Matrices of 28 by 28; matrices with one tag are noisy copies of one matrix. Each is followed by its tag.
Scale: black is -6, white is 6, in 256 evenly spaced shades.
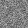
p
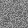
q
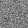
q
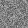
p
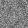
p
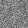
p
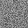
q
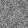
p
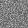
q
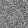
p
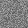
q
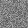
q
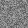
p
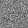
q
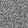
q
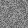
p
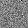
q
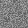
q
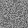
q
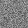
q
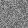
p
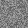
p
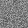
q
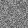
p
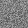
q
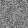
p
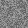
p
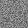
q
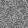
p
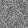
p
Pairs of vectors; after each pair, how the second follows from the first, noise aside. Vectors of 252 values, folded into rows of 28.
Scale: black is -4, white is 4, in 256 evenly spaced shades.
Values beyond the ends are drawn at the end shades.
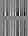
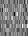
shuffled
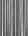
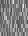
shuffled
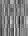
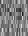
shuffled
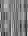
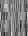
copied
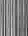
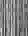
copied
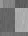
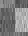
copied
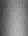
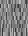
shuffled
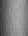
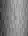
copied
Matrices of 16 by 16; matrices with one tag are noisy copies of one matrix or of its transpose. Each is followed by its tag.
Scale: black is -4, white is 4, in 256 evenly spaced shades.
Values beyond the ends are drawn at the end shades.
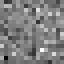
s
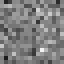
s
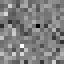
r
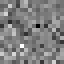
r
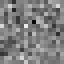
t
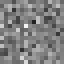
t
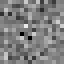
t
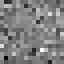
s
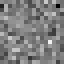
s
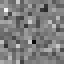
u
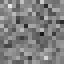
u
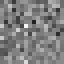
t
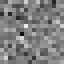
t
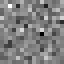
u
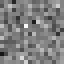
t
